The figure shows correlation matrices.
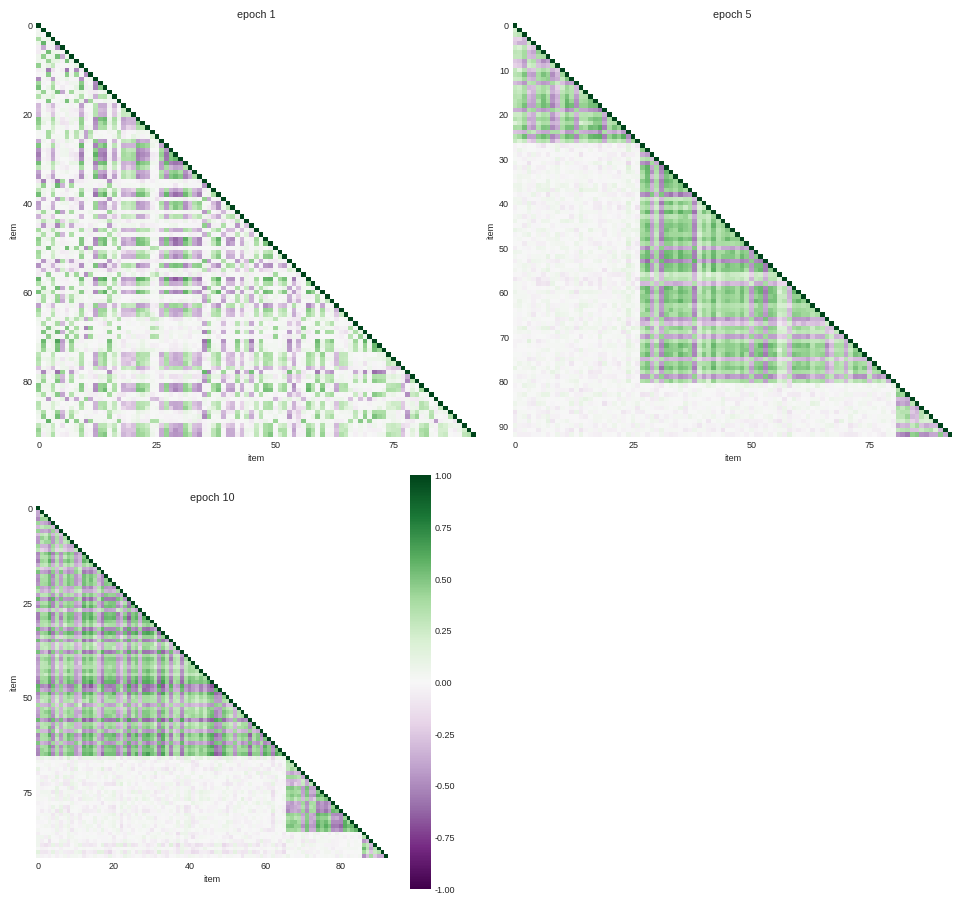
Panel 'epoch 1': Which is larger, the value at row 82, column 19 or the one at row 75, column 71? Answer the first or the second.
the second
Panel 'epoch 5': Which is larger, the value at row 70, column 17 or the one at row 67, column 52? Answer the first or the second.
the first
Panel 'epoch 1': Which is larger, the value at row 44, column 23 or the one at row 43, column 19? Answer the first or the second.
the second
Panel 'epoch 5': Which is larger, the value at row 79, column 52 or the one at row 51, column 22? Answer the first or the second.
the second
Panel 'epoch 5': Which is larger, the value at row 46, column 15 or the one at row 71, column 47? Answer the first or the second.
the second
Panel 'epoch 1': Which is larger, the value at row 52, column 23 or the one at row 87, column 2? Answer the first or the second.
the first
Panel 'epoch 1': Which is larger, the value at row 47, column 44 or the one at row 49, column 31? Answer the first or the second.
the second
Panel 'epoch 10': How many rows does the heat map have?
93
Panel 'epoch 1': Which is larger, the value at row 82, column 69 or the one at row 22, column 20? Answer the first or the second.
the first
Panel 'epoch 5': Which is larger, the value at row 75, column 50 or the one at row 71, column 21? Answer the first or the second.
the first
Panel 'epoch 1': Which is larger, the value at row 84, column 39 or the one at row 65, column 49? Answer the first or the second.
the second
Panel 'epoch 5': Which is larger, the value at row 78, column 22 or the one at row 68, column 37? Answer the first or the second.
the second
